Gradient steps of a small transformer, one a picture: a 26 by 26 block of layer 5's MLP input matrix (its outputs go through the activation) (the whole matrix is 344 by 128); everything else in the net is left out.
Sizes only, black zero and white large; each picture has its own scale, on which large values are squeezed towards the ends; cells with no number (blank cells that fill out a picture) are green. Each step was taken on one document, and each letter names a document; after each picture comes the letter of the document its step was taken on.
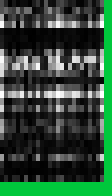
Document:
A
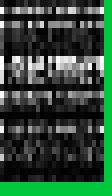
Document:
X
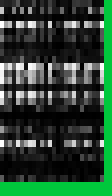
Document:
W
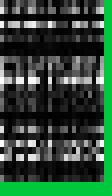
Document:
W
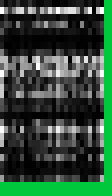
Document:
A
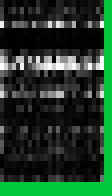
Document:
A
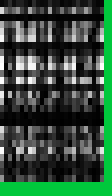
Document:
W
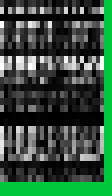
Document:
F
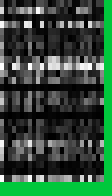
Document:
X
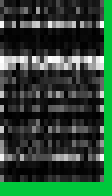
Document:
A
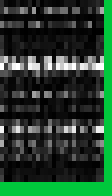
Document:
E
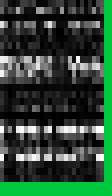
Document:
E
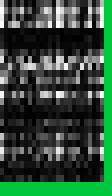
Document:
A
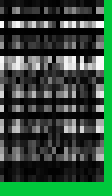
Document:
E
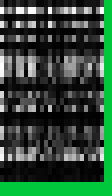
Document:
F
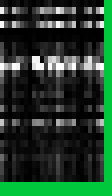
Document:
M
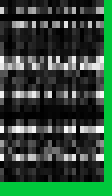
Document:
E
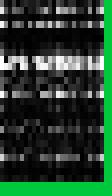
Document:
A
